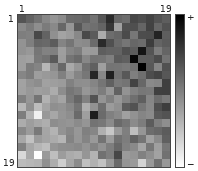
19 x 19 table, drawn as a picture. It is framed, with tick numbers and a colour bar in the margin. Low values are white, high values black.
Stripes: none. Average level on the scale: 50%. Mirror symmetry: none. Slope: up to the top right. Ninth with the lowest average: bottom left.
